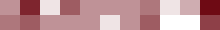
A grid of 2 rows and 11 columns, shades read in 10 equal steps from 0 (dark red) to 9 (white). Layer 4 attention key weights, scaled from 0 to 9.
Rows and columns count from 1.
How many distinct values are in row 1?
7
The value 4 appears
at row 1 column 8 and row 2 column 1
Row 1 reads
5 1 8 3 5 5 5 4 8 6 0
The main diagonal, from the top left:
5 3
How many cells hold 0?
1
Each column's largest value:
5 3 8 5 5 8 5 4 9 9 2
